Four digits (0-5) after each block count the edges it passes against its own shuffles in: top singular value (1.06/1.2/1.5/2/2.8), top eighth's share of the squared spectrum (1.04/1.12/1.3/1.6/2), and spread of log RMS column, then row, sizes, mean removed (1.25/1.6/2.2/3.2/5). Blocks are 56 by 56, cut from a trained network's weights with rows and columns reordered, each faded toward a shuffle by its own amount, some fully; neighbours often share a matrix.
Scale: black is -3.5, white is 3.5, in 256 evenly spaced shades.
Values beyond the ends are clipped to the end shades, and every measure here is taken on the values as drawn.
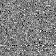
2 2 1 1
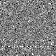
2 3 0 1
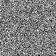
0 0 0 0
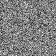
0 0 0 0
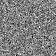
0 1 0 0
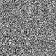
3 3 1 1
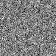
2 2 0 0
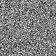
0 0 0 0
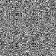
3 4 2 2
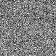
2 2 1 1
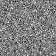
0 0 0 0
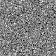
1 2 0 0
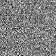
2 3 1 1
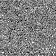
2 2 0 1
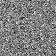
1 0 0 0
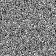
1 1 0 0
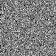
1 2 0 0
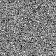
1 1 0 0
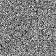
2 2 0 0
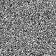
1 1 0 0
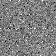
1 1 0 1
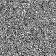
1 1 0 0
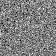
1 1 0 0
